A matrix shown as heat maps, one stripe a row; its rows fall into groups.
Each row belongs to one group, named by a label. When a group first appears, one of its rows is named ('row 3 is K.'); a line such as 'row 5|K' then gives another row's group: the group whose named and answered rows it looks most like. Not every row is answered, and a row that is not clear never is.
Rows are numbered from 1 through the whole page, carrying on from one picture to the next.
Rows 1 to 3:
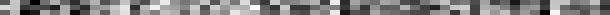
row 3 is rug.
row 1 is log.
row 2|rug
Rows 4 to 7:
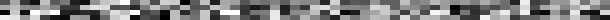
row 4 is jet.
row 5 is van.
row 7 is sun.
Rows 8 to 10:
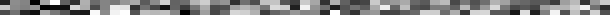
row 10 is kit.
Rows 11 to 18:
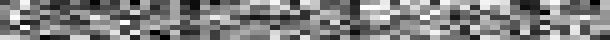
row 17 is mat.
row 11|sun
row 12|sun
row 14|van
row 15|jet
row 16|kit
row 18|sun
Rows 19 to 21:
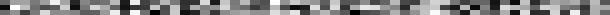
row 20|van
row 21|mat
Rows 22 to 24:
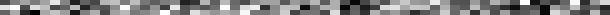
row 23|mat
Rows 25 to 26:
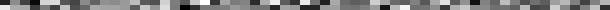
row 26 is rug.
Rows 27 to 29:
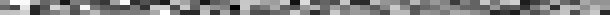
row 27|sun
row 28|log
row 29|log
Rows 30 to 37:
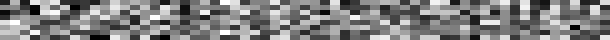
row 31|rug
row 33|van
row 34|sun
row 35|log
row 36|rug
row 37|sun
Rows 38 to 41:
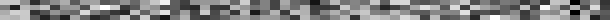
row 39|kit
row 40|log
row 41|sun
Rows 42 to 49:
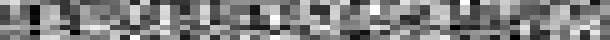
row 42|sun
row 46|log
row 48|rug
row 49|mat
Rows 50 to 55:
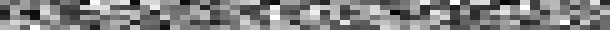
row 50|kit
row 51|van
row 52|jet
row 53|log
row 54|sun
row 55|mat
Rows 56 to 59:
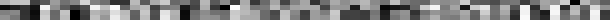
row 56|log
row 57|kit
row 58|rug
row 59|rug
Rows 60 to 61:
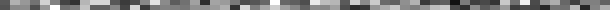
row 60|van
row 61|mat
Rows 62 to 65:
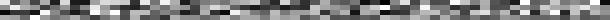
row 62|rug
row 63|van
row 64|kit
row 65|mat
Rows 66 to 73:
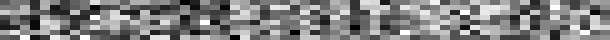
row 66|kit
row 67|sun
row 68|sun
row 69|kit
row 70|jet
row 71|kit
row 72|sun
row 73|log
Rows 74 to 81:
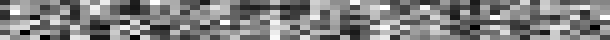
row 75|van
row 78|log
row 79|sun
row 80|mat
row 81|sun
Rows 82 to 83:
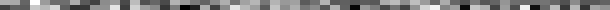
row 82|mat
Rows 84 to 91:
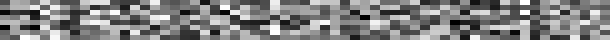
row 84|van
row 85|log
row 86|kit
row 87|rug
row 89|jet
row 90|log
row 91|kit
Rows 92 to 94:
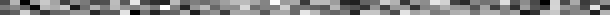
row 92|mat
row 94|sun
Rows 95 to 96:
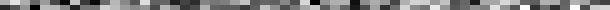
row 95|sun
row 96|jet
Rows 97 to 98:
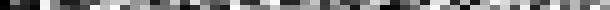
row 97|jet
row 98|kit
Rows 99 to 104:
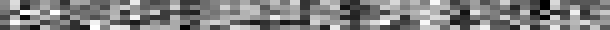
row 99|mat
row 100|mat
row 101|kit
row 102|mat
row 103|van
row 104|kit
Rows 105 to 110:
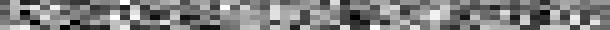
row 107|mat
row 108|mat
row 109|rug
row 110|sun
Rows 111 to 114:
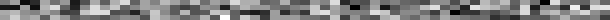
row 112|kit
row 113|van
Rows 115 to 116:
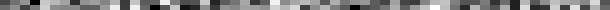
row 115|log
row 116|mat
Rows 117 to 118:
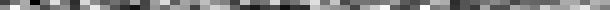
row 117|log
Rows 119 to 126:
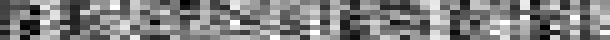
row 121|log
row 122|jet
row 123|jet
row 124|rug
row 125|jet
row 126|mat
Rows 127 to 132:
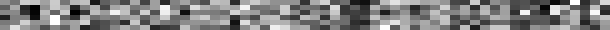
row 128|rug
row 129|rug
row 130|jet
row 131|mat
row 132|sun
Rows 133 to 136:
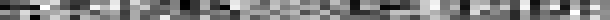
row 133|kit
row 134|kit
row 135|mat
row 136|log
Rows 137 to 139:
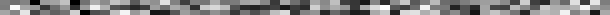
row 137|rug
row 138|van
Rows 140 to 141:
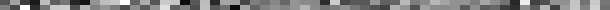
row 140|jet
